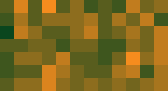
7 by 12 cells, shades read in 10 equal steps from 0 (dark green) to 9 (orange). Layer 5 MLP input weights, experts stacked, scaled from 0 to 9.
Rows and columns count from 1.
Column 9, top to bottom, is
2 6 4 2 4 6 5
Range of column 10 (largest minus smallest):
5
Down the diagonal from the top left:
3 6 5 4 7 4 5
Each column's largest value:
3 8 5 9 7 5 7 4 6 9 7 7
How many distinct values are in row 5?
6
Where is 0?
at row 3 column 1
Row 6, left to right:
2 3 3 8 6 4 3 3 6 7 2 6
